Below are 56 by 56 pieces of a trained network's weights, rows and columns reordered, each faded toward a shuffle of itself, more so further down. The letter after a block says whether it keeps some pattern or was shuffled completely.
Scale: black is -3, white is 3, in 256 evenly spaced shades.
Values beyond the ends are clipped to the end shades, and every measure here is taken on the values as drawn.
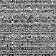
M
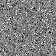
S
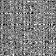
M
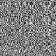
M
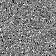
S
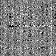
M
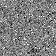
S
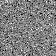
S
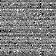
M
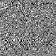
M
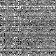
M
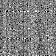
M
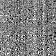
M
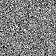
S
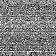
M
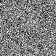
S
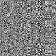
M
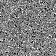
S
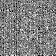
M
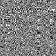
M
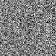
M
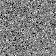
S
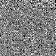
M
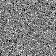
S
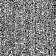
M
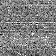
M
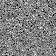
S
